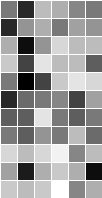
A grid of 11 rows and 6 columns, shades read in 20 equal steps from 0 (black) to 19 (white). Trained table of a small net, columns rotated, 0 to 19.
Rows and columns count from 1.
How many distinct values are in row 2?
5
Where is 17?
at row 4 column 3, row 5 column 5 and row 7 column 3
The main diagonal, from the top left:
9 11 11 14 17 12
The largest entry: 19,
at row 11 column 4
